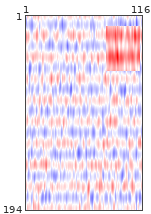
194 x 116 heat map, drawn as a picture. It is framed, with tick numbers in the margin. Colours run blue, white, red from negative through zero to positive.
The ninth with the highest average is the top right. Horizontal stripes repeat 9 times down the table. In the top right lies a patch that is higher than the rest.
